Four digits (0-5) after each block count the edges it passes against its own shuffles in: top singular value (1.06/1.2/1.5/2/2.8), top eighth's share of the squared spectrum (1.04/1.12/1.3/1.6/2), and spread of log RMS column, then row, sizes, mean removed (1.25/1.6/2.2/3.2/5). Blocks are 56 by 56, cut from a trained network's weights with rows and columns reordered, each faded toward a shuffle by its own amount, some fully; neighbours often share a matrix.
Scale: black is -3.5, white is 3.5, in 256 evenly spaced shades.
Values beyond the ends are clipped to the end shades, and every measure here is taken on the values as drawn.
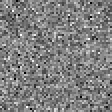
0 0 0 0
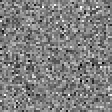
2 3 1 1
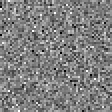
0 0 0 0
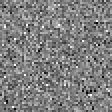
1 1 0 0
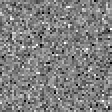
2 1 0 0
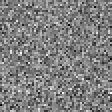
2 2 1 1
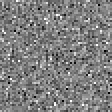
0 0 0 0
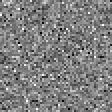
1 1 0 0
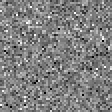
0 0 0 0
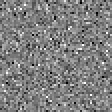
1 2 0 1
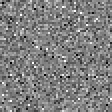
2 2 0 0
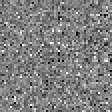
3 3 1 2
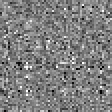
3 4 2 2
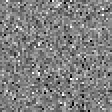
1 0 1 0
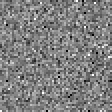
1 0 0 0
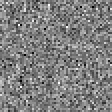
2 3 0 1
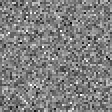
0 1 0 0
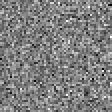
1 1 0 0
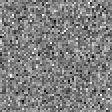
0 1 0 0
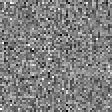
2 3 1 1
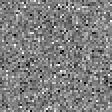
2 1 0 0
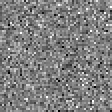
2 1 0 0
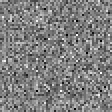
2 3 1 1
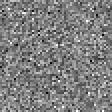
1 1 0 0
